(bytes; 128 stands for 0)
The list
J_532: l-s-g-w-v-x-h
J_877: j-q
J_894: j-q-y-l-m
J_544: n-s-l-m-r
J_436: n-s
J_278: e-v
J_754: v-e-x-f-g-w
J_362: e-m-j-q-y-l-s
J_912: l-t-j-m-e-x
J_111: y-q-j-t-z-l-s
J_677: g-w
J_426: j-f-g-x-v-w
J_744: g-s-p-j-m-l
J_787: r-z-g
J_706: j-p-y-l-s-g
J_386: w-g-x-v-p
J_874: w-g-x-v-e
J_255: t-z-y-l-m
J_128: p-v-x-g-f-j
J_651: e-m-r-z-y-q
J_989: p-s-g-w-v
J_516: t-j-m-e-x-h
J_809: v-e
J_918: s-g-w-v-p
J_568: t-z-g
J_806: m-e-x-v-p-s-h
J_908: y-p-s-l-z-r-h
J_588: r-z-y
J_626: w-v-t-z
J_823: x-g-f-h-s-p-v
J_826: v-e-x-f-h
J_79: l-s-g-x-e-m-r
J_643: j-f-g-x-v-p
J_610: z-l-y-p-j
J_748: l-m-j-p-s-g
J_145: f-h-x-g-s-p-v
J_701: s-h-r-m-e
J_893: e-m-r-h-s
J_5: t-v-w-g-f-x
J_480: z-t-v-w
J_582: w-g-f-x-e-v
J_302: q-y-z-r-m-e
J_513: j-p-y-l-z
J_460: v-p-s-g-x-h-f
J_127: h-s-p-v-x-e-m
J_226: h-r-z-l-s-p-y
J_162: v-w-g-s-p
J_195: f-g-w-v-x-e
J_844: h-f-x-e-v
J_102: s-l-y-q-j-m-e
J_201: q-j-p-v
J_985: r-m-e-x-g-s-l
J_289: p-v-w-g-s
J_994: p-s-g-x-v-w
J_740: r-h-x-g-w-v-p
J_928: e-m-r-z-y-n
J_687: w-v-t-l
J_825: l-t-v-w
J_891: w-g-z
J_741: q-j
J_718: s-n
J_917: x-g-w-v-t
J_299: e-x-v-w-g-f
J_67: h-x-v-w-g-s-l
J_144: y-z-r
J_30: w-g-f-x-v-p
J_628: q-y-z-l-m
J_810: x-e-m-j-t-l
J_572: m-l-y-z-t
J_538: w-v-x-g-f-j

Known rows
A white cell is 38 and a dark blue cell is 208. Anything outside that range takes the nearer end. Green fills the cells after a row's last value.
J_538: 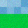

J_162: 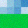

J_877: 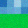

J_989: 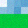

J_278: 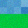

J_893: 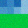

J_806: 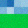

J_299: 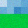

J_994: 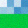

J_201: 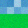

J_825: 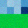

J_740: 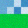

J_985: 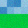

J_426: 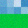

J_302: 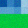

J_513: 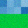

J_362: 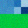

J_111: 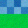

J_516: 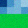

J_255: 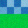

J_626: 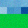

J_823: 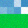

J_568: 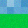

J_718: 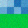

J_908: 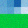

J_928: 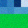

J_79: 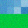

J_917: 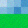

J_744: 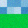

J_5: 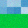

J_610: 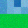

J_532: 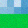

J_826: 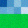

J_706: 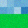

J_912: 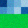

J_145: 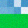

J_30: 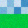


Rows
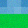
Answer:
J_741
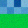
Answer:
J_144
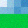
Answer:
J_918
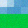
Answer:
J_891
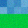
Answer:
J_628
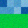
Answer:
J_894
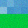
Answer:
J_480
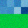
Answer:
J_102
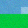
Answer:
J_787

